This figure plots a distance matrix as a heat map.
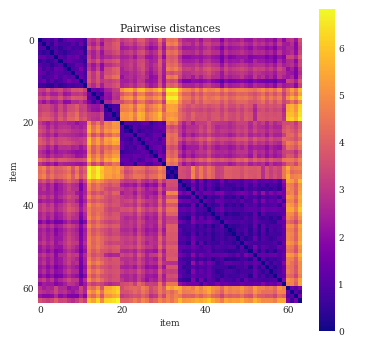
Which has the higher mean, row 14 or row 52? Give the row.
14
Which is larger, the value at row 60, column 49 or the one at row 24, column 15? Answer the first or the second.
the first
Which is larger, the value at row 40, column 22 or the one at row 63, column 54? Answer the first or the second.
the second
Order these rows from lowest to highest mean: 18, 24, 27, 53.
53, 27, 24, 18
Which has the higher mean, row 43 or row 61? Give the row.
61
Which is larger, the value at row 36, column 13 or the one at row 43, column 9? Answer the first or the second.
the first
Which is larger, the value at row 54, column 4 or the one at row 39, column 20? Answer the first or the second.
the second
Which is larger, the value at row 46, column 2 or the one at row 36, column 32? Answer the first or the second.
the second
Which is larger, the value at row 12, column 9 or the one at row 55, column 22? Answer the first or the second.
the first
